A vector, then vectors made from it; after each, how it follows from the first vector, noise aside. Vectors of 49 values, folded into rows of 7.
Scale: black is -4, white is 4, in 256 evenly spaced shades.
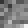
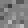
partly zeroed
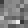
wrapped around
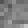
shrunk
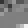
partly zeroed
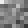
reversed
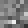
wrapped around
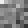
reversed
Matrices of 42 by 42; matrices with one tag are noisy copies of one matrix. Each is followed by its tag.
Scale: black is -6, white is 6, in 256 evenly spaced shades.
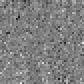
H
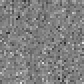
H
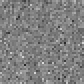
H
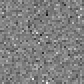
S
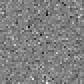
S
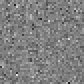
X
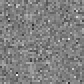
X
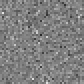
S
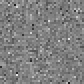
X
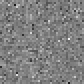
X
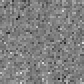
H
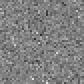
S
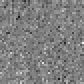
H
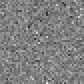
S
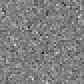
S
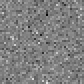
S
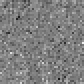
H
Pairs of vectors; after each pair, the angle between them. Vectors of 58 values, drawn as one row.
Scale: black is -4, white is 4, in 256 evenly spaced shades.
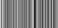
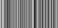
nearly parallel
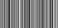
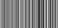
partly aligned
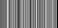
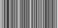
nearly opposite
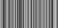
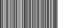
nearly opposite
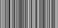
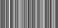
nearly opposite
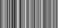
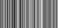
nearly parallel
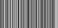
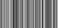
orthogonal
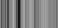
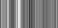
nearly opposite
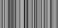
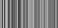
partly aligned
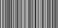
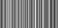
partly opposed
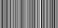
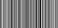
nearly opposite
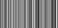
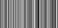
nearly parallel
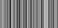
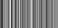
partly opposed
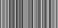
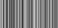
partly aligned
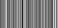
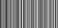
partly opposed
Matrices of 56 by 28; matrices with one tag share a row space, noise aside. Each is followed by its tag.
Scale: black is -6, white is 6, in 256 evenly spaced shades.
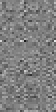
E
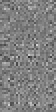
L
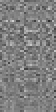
E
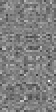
E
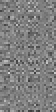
L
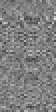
E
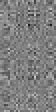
L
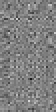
L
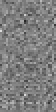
E
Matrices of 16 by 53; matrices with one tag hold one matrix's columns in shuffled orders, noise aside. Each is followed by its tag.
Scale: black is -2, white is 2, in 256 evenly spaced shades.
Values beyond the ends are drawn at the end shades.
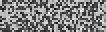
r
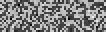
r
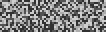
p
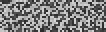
p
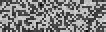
p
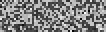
r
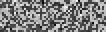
r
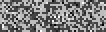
r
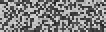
p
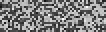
p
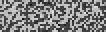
r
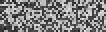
r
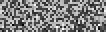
p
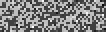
p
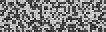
r
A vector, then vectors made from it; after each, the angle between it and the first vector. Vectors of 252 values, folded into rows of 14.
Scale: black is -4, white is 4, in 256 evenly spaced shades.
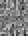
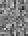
nearly parallel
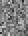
orthogonal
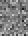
partly aligned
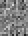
nearly parallel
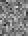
orthogonal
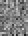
nearly parallel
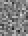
orthogonal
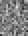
partly aligned
